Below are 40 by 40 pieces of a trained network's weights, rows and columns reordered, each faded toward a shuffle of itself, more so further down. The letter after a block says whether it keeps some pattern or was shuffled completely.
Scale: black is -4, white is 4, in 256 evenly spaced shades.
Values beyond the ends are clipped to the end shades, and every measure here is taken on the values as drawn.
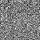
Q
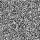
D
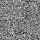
Q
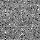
Q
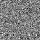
Q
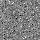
D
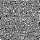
Q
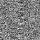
Q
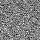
D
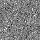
D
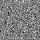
D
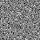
Q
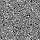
D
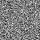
D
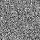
Q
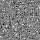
D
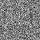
Q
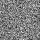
D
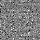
Q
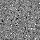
D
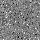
D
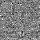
Q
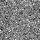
D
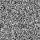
Q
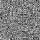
Q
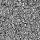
Q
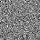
Q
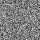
D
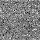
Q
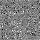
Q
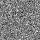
D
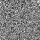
Q
